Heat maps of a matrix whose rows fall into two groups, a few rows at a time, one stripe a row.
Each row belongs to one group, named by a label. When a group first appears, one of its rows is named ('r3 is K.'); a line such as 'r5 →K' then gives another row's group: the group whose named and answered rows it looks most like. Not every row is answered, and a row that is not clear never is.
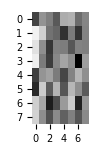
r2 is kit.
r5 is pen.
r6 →kit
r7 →kit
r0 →pen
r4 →pen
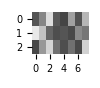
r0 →pen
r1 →kit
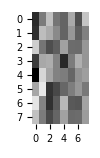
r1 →pen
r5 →kit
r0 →pen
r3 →pen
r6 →kit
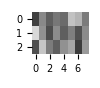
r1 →kit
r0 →pen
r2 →pen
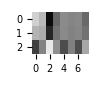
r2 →pen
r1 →kit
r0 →kit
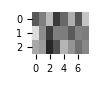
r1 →kit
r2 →kit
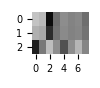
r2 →pen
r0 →kit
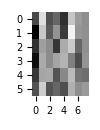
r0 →pen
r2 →pen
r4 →pen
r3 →pen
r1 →pen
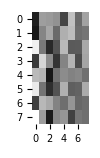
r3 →pen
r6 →pen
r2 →kit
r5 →kit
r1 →pen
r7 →kit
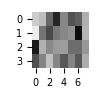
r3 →pen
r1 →kit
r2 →pen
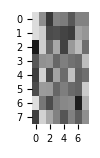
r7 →pen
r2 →pen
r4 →pen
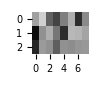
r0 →kit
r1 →pen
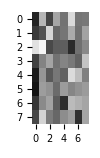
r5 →pen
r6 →pen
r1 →pen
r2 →kit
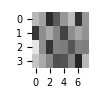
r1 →pen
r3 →kit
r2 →kit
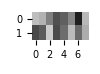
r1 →pen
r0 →kit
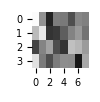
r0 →kit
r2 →pen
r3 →kit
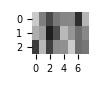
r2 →pen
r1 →kit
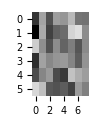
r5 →kit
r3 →pen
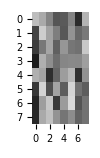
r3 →pen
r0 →kit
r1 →pen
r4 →kit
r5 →pen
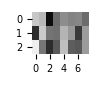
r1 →pen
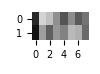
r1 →pen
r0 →pen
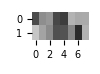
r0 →pen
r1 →kit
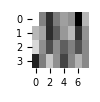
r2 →kit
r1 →kit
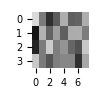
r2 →pen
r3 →kit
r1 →pen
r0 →kit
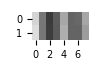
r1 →kit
